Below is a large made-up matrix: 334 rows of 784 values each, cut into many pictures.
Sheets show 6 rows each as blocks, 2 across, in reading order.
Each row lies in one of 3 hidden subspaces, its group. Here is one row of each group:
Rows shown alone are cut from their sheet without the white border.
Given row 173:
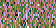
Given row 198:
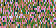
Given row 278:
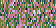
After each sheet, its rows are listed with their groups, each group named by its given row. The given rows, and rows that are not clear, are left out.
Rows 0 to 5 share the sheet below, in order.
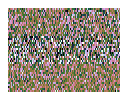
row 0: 173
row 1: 173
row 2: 278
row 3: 173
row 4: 198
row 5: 278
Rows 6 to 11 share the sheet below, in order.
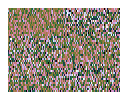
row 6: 278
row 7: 278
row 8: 173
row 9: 278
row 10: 278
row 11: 198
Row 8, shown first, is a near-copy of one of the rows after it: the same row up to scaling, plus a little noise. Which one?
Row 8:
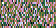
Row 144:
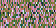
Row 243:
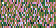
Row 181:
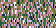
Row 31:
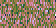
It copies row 243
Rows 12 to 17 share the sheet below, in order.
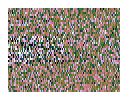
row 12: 198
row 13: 278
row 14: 198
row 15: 198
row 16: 278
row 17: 278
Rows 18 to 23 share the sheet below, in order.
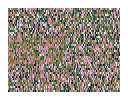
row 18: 173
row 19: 173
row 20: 278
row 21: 278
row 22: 173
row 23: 198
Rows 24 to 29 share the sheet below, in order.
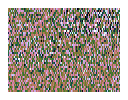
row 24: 198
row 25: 173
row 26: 173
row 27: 173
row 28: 198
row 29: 278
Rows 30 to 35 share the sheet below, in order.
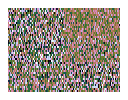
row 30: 198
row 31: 173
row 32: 173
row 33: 278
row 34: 278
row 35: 173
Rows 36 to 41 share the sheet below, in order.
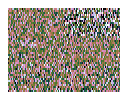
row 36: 173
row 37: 198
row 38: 198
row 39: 278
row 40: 278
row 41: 278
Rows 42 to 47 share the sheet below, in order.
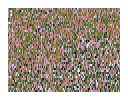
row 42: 278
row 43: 173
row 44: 173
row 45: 198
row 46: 173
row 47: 173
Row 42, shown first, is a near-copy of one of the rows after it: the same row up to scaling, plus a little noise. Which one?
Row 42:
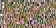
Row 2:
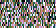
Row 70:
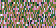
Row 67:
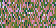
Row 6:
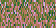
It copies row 70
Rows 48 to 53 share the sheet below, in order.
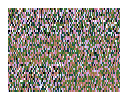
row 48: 173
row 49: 278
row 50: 278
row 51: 173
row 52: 173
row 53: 198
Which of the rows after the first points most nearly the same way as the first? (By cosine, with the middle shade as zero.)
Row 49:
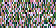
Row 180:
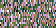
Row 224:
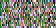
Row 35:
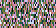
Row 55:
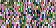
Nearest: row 224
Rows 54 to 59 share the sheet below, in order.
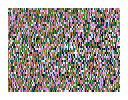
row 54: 173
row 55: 278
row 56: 278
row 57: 198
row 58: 198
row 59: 173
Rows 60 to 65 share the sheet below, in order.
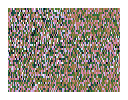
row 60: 198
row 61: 198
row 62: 198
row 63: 198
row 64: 198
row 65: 198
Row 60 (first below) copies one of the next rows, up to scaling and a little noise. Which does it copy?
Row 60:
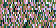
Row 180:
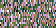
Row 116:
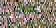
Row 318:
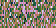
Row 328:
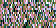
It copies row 328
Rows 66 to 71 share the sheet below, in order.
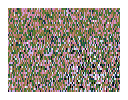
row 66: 278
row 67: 278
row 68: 173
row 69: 173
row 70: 278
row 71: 278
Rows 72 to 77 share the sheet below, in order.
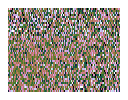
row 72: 173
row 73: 278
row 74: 278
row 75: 278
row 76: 278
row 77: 278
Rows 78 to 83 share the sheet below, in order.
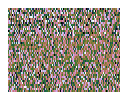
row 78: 198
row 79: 278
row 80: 198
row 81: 278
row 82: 278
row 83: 198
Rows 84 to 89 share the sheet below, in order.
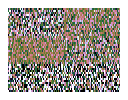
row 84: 173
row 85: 173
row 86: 278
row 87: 173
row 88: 278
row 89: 278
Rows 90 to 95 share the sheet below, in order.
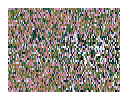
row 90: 198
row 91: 173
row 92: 198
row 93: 278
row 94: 198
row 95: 278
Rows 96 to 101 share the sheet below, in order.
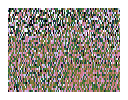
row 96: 278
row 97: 278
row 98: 173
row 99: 278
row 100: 278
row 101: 173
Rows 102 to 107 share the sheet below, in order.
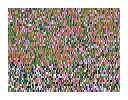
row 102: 173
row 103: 173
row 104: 198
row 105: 278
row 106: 173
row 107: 173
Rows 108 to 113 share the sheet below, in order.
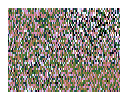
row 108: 278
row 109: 278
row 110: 278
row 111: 173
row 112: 278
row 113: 198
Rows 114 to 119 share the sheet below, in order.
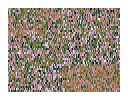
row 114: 278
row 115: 198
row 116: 198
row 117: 173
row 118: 173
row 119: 278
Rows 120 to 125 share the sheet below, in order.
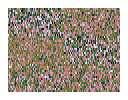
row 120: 278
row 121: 198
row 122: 173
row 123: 278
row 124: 278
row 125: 173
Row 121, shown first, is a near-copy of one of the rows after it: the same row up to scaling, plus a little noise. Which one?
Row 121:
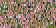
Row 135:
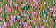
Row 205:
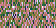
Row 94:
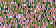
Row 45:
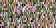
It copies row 94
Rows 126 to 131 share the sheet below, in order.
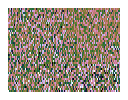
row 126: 173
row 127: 173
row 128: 173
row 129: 198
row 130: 278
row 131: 278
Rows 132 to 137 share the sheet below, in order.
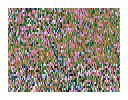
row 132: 173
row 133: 173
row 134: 198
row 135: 198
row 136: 198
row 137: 198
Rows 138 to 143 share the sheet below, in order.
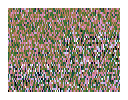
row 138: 198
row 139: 278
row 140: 173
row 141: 278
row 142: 278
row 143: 173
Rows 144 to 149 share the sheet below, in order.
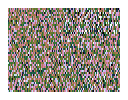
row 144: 173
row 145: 173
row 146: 278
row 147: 198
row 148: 198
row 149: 173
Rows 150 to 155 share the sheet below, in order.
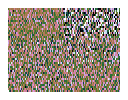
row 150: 278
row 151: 278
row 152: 173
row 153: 278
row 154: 278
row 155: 278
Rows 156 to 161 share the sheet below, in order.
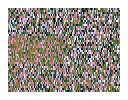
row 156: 173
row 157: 173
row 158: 198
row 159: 198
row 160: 173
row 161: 278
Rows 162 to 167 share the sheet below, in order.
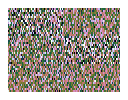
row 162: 198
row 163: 278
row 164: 173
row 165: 278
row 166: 278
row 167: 173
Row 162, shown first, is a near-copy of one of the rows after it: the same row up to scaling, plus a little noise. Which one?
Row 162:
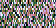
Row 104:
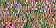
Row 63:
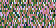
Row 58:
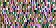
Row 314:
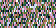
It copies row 63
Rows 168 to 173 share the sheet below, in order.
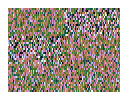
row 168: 173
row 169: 173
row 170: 173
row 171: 278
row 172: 198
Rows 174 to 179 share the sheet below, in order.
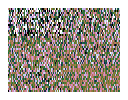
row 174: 278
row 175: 173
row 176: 278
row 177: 173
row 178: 278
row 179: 173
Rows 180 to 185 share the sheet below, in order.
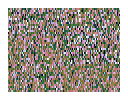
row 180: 198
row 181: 173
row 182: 173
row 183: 278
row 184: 278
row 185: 173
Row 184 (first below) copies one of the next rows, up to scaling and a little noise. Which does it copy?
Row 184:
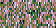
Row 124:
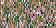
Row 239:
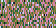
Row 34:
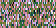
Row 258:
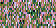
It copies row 258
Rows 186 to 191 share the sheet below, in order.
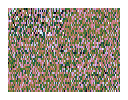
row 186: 173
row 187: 278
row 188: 198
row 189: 198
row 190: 173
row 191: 278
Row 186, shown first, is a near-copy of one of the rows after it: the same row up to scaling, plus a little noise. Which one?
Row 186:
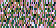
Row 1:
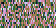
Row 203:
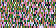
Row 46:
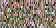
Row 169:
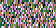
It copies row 46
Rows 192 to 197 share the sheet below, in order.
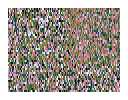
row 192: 278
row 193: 173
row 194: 278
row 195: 173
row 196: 278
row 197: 198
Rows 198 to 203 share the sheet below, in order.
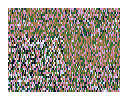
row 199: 278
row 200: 198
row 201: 278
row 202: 198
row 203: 173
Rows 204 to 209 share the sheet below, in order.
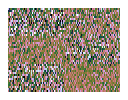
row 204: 278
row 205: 198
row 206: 198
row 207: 198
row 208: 198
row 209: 278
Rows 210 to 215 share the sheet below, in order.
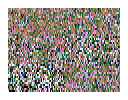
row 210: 198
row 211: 198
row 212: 278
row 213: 173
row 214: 278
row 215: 173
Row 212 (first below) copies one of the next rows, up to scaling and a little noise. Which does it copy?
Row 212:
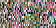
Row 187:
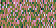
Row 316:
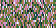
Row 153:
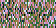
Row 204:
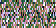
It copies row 153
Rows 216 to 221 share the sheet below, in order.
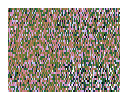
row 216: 278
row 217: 173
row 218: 278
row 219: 278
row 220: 173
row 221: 173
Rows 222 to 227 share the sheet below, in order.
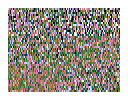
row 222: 198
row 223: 173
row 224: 278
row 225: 198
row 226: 198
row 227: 198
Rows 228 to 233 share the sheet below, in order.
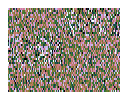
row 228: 198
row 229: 278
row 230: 278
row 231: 198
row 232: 278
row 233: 278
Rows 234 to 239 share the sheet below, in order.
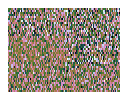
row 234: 198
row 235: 278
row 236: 278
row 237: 173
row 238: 173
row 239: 278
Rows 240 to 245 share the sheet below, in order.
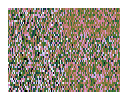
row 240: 198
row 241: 278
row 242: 278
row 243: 173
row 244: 173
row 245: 278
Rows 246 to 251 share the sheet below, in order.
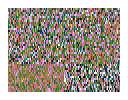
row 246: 173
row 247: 198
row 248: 173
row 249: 198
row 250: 173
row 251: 198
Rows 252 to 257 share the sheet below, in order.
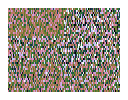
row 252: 198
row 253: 198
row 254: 198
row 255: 198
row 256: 198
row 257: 278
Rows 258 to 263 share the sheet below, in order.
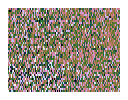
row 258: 278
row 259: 173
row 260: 198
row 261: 278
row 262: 278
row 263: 198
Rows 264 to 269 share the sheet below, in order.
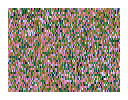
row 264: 278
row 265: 278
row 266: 173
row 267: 173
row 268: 198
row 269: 198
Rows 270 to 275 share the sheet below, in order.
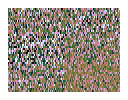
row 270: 278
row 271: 173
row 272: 198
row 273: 198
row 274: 198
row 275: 173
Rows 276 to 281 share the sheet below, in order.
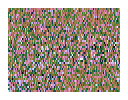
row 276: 173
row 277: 173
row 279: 278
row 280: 198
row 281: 198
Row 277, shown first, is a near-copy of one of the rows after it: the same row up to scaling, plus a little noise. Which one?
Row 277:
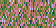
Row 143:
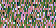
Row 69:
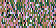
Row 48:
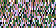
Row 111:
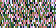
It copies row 48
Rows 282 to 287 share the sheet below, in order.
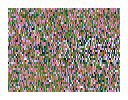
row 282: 198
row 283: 278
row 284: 278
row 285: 173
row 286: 173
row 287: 278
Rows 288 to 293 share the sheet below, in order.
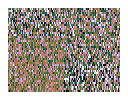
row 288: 278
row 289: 278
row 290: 198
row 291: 198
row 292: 173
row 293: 198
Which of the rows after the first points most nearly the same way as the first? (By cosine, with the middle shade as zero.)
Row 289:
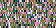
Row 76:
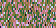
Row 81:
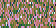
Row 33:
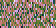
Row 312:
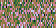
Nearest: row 81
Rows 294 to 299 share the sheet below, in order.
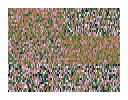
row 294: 173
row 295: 173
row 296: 173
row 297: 173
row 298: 278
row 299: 173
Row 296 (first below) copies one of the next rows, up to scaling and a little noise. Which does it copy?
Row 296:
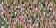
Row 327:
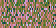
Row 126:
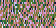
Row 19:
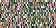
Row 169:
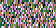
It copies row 169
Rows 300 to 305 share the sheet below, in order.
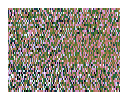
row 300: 278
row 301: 173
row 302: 278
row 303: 198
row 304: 173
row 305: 278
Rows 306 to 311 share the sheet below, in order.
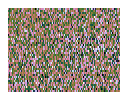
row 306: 278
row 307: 278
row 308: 198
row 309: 278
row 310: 278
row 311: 173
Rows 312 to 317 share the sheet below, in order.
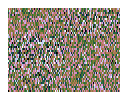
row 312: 278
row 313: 173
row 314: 198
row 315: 278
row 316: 278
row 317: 173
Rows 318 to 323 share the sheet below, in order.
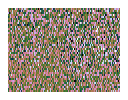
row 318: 198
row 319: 173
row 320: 173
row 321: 278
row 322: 198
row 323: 198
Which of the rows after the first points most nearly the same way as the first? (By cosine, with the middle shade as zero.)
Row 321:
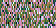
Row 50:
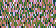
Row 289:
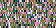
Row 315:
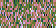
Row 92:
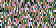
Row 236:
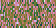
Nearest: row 50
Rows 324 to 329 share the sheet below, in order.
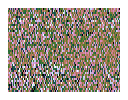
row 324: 173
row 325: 278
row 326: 198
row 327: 173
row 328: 198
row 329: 198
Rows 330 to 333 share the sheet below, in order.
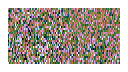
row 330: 278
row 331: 173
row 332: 278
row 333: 278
